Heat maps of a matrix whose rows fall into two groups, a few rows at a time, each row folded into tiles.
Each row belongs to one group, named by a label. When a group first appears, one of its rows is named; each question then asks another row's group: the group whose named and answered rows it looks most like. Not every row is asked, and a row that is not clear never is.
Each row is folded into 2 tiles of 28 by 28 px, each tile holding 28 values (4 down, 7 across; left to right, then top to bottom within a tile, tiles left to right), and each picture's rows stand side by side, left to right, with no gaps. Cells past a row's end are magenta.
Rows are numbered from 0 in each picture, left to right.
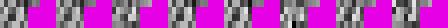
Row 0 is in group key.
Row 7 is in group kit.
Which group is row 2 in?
kit
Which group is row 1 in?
key
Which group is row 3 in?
key
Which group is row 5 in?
kit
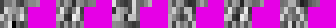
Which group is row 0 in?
kit
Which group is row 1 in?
key
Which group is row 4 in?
key
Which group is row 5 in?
key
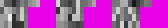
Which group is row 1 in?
kit
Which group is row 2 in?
key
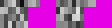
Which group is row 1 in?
kit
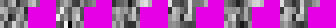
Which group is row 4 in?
kit
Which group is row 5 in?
kit
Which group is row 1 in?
key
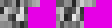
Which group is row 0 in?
kit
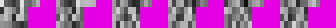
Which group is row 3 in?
key
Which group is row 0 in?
kit
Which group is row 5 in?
key
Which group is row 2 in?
key
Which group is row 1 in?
kit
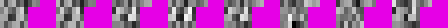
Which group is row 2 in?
kit
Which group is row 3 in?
key
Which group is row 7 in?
kit
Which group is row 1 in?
key
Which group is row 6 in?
key
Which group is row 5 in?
kit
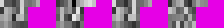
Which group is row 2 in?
kit
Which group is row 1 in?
kit
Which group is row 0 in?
kit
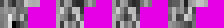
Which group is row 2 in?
key
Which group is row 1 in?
key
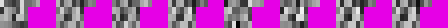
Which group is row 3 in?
key
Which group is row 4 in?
key
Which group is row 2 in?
key
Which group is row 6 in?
key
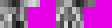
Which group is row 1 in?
key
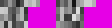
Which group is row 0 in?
key
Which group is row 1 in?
kit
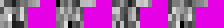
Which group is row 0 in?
kit
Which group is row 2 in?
key
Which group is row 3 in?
kit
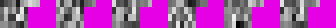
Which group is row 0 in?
kit
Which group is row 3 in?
key
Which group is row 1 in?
key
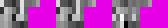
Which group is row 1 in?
kit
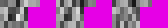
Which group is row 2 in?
key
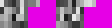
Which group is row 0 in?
kit
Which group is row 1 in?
kit
